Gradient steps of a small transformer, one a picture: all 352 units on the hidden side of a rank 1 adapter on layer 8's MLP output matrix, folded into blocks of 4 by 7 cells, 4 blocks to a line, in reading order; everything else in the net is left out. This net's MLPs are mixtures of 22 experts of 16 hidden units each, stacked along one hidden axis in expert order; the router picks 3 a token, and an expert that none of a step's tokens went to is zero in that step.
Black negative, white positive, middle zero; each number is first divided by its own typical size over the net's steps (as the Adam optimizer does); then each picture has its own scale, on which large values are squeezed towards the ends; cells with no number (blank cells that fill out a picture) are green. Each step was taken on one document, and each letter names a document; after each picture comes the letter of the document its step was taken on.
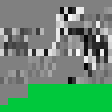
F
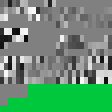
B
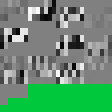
B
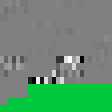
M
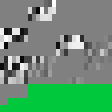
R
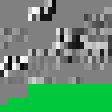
R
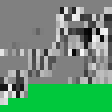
F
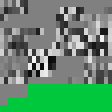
F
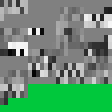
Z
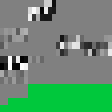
R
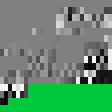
Z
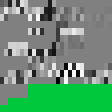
Z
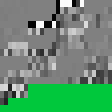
Z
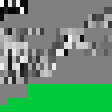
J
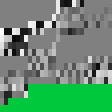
Z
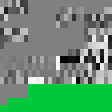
B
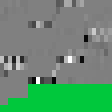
M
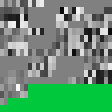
F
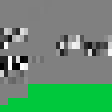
R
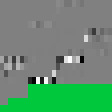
M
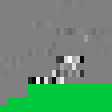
M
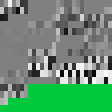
Z
